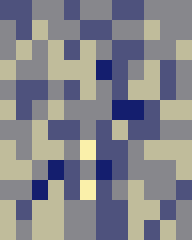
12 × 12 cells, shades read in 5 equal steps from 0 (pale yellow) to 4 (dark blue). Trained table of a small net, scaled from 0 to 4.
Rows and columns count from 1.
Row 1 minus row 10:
1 1 -2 1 0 2 -1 1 2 0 0 -1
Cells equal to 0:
2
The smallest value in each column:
1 1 1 1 1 0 2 1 1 1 1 1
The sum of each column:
19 27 22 20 29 18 34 33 25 22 24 21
